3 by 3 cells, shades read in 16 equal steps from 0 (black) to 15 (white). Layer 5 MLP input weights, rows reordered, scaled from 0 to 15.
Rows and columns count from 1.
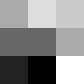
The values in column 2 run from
0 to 13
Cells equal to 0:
1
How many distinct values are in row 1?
3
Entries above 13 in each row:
0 0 1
